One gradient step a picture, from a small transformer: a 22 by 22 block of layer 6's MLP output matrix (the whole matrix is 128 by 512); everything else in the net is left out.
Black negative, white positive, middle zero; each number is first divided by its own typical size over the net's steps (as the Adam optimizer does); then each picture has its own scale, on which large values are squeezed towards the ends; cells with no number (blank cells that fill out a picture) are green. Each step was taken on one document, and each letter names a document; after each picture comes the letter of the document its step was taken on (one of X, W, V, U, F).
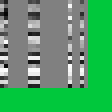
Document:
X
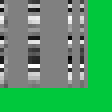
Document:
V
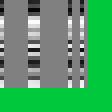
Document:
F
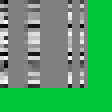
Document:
X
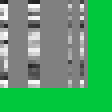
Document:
X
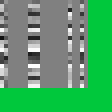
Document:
V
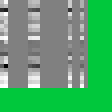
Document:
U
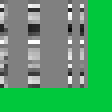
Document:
V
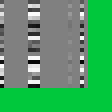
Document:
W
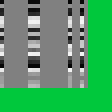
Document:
F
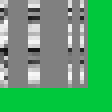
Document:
U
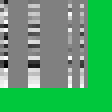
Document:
U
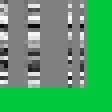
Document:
X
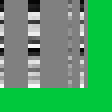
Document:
W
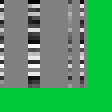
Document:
W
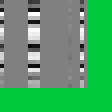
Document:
W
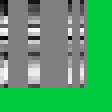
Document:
U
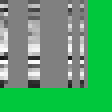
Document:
X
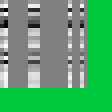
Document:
U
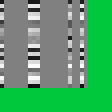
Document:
W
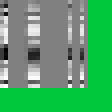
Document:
U
